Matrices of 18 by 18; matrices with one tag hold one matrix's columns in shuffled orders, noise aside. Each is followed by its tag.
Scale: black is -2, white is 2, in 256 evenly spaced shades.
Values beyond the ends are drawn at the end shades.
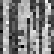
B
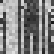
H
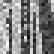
H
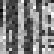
B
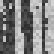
H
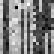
H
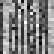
H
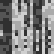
B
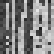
B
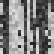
B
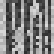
B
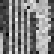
H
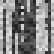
H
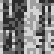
B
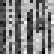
H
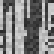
B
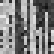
B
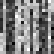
H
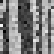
H
